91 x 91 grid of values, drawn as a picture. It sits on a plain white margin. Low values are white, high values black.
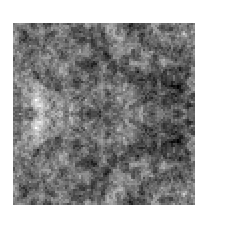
Average level on the scale: 60%. Ninth with the highest average: middle right. Ninth with the lowest average: middle left. Grain: blotchy. Mirror symmetry: top to bottom.
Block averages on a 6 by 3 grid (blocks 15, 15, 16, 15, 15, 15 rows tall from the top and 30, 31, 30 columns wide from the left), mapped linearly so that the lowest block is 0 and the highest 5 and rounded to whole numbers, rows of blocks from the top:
333
244
025
025
244
333
